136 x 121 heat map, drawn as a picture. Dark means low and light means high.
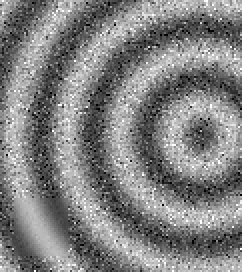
Odd patch: calmer, in the bottom left. Rings: centred on the middle right. Calmest part: bottom left.
